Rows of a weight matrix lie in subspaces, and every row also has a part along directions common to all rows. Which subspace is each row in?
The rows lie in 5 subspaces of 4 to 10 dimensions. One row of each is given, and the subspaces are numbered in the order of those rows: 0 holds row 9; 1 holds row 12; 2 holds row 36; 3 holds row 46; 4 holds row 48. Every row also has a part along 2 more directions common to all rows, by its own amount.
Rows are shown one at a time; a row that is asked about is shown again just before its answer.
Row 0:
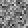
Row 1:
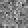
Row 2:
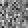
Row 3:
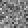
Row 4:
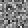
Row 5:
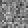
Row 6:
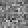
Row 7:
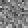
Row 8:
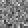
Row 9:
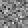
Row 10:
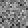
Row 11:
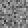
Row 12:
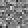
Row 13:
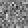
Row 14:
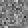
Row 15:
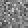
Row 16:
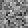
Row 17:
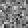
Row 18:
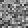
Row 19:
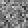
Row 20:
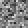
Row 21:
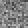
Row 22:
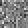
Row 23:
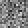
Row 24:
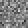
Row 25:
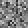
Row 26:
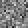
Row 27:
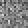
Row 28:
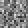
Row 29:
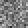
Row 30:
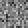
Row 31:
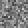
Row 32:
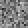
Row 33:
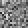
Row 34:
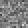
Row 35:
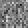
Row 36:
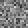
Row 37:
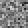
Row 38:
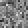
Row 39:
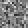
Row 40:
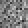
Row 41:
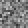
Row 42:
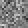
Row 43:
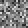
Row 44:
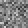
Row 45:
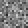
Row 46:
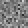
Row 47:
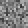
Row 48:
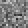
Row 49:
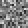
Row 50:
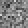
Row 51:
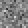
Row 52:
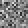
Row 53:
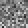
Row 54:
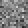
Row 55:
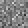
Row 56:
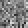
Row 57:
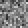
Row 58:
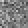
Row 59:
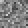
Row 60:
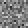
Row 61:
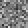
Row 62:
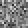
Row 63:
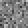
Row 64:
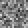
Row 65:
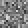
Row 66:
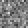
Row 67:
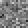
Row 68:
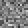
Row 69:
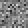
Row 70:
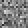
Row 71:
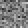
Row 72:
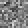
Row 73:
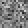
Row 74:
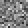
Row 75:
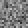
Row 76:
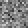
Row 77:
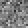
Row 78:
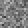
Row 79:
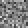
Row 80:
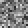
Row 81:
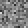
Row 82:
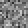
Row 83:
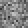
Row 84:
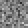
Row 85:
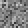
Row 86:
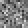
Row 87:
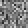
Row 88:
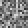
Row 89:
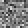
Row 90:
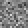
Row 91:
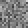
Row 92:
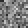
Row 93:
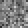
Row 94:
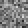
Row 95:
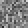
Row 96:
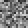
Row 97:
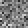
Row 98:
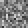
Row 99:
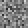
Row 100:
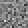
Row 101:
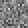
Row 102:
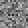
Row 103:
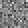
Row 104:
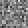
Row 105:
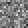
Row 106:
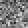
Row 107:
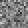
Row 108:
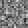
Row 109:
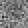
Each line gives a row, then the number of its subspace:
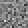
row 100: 4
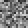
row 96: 3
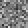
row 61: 2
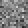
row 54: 2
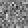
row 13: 0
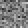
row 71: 3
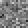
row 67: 1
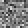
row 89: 1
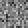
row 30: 0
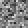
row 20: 2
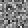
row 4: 1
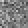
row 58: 1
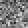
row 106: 2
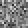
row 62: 1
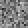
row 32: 3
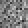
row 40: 2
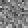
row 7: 2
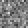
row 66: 4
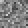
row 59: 4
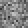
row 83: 2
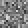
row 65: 1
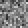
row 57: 3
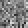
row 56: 0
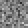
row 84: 3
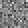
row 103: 0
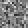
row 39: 4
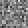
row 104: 4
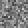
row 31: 2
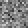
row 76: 4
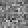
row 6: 1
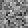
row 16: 4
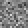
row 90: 2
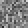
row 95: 0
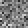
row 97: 1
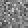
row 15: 4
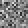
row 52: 4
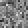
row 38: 0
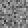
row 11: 0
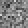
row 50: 2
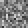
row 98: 2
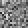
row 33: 2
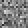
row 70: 0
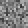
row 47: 0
